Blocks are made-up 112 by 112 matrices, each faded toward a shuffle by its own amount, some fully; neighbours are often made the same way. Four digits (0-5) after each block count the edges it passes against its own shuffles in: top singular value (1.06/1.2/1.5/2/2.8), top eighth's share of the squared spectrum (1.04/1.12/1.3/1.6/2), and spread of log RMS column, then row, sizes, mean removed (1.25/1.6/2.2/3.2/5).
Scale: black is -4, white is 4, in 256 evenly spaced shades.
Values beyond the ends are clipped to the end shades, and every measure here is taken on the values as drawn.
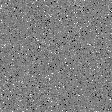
0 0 0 0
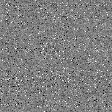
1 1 1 2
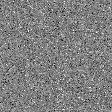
1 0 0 0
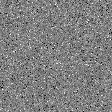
2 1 0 0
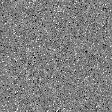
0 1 2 0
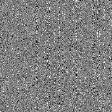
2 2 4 0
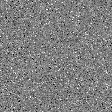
0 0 1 0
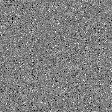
1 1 2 0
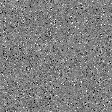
1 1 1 0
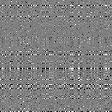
5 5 3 4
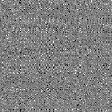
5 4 3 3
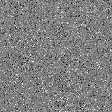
3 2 0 0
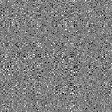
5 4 2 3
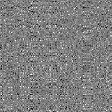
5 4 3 3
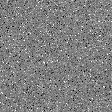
2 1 0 0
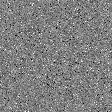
0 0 0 0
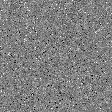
0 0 0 0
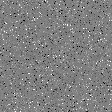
0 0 0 0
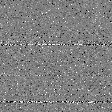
3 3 0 3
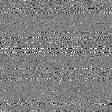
3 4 0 4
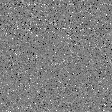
2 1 0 1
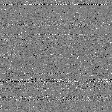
3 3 0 3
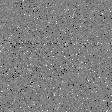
2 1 0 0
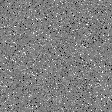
0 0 0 0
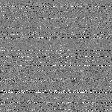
3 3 0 4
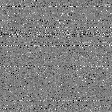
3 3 0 3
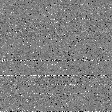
3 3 0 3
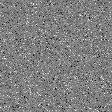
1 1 0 1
